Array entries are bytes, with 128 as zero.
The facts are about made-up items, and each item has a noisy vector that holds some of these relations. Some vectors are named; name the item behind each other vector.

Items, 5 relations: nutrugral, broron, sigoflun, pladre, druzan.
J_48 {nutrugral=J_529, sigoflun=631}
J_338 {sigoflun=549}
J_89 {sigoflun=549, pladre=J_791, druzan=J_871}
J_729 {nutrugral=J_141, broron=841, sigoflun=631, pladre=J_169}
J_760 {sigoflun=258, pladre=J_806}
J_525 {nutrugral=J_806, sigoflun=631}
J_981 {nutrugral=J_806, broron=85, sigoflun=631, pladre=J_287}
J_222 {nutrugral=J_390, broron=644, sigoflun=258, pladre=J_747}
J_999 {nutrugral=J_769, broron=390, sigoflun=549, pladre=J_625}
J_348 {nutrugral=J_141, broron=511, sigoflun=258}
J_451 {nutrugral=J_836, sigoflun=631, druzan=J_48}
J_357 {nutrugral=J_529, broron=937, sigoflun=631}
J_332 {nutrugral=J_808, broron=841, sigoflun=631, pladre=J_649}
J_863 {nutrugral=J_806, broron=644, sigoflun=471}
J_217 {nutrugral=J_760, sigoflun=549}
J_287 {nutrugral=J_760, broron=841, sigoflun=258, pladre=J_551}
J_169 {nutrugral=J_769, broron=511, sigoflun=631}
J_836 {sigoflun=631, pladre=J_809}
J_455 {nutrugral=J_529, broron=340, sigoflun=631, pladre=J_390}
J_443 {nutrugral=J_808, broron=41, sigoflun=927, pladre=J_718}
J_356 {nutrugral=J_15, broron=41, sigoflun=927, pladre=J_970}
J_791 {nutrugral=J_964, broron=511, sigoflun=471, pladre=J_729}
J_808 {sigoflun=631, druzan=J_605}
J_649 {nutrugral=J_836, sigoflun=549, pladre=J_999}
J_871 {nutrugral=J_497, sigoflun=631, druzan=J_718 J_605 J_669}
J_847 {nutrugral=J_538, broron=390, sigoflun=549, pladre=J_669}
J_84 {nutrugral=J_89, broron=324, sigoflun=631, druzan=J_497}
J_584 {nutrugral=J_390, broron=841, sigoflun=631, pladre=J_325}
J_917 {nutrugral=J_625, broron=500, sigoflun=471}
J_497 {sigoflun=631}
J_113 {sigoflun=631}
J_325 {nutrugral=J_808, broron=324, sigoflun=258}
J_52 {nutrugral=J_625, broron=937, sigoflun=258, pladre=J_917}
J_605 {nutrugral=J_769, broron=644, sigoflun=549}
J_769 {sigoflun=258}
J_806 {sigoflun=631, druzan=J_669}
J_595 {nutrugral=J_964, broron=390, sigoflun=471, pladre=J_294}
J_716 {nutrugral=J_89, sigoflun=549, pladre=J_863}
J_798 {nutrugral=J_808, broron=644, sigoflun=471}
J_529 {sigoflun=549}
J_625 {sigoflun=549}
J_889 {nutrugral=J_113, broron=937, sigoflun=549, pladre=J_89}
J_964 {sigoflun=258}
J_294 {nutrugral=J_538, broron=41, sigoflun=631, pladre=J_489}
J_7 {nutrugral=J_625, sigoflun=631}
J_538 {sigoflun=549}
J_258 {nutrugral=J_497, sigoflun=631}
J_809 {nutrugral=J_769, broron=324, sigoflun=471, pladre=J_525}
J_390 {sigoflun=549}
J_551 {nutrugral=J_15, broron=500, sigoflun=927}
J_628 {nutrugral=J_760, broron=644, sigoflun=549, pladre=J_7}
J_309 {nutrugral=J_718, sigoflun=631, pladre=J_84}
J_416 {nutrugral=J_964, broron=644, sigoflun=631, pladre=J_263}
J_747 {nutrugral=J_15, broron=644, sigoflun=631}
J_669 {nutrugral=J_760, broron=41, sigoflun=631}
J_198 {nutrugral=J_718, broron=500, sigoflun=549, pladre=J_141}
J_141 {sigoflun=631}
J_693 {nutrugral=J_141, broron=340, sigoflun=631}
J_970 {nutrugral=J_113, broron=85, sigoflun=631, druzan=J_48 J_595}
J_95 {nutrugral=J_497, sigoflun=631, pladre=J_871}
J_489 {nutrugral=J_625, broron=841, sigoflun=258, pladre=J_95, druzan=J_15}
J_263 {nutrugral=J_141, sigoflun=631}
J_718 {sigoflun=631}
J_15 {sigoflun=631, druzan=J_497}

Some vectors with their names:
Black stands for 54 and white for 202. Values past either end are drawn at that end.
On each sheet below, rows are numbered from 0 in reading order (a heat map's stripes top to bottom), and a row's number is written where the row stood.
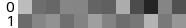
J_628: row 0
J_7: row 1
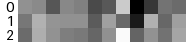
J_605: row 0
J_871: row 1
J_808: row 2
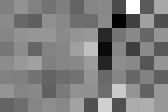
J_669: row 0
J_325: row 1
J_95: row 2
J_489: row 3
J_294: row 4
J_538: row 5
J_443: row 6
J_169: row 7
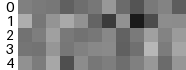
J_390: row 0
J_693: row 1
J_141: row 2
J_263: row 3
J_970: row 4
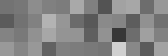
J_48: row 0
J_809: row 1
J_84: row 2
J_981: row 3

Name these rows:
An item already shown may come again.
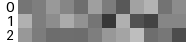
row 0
J_497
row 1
J_455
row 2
J_760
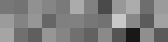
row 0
J_48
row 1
J_981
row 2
J_847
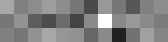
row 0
J_416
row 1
J_89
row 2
J_84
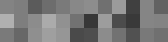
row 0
J_52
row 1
J_455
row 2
J_798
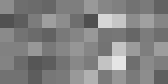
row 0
J_217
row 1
J_791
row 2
J_649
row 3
J_451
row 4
J_889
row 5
J_287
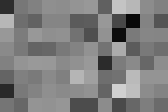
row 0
J_917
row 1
J_222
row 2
J_747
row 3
J_716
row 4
J_95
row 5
J_551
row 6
J_917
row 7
J_863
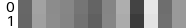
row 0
J_718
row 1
J_718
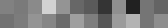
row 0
J_595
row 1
J_497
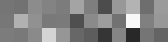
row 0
J_48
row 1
J_806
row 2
J_595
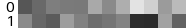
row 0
J_729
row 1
J_348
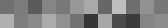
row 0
J_198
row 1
J_455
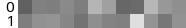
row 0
J_551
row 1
J_836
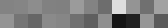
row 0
J_309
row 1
J_999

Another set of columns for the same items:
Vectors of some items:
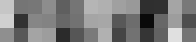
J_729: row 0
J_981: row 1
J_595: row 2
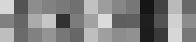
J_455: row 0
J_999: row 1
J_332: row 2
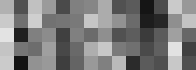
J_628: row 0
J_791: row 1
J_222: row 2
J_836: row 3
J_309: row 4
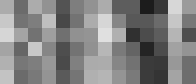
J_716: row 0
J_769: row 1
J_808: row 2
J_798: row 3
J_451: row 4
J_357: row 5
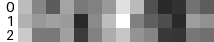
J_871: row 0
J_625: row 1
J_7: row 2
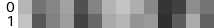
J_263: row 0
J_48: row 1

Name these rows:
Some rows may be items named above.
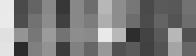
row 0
J_747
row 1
J_747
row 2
J_808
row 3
J_222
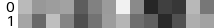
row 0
J_89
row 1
J_798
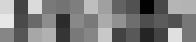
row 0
J_198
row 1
J_747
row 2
J_847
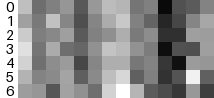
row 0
J_970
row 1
J_863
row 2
J_287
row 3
J_551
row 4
J_489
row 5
J_760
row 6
J_806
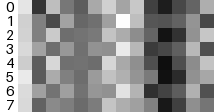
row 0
J_325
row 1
J_718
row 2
J_791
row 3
J_808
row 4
J_809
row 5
J_348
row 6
J_808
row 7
J_693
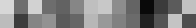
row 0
J_917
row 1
J_416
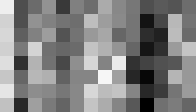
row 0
J_747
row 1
J_455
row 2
J_52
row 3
J_791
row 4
J_84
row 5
J_605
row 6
J_169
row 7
J_294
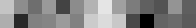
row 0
J_141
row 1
J_669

